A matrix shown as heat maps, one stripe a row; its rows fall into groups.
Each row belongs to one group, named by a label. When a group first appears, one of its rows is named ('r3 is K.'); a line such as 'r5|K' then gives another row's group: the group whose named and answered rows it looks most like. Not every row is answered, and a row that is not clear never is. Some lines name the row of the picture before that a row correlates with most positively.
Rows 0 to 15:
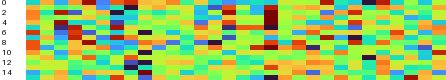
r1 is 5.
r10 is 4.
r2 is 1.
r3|5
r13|5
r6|4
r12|5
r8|5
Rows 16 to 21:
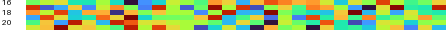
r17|4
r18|1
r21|1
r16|5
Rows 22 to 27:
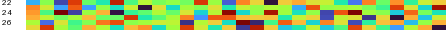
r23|4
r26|4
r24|1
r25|1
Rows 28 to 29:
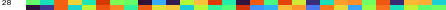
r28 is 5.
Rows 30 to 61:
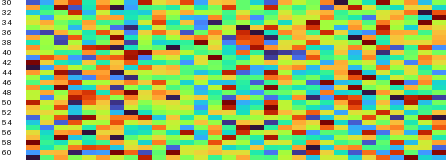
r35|5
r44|1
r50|1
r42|4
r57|1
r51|1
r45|1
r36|4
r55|4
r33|4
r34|5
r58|4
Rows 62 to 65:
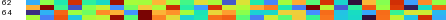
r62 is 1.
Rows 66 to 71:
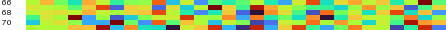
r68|1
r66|5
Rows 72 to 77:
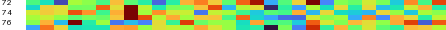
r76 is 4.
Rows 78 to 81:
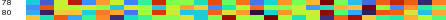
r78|4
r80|4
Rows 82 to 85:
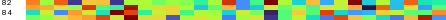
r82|1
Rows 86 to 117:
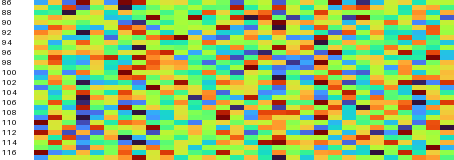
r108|5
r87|1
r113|1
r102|5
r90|5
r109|5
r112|4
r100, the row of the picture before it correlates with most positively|84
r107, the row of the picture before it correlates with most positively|84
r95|5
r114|5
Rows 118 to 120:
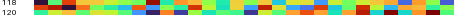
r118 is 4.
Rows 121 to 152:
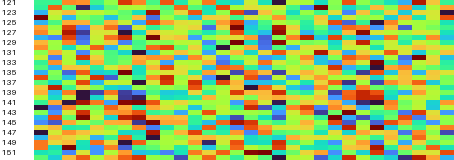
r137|4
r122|5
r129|1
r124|4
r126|1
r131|5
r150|1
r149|1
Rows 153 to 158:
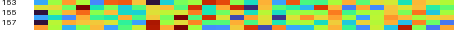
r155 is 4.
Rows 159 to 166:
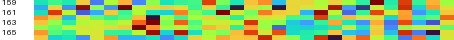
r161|5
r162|4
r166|1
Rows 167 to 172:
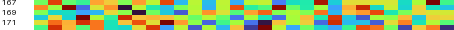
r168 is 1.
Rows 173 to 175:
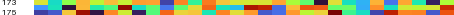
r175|4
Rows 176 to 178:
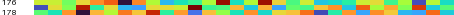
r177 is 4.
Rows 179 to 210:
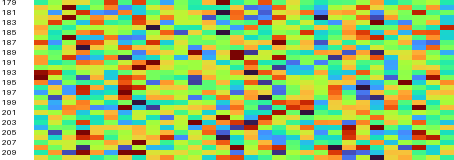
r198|4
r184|4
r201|1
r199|5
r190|1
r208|1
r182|1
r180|1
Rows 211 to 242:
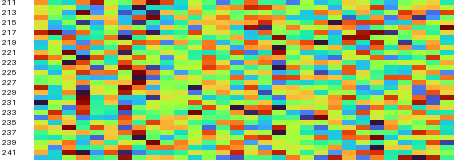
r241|1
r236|1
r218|1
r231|4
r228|4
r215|1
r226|5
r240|4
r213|4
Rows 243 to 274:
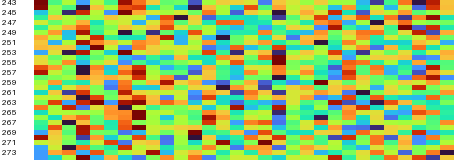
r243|4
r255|1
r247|4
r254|5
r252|1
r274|4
